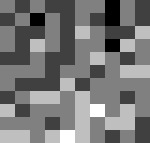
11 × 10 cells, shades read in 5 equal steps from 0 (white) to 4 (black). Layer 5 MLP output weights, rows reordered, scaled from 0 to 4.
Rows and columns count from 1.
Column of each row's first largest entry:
8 3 2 8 1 4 2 1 2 4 8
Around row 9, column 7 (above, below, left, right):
2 2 1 2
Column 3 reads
2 4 3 1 2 2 3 1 2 2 2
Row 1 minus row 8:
-1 1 1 2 1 1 0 2 -1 1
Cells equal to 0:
2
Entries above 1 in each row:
10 10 8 8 9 8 9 7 6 7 5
